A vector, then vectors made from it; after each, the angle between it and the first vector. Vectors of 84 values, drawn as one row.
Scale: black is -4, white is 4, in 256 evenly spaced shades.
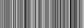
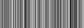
nearly parallel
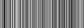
orthogonal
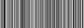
orthogonal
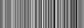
partly aligned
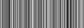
partly aligned
